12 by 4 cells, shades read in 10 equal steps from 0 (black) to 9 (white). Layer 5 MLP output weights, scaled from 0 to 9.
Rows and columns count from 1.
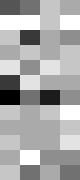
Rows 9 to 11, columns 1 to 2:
6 6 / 7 6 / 6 9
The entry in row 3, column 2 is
2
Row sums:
20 34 20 26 28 22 10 29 25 27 25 21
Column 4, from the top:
6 9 5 7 7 6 5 9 7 8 5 4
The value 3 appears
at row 1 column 1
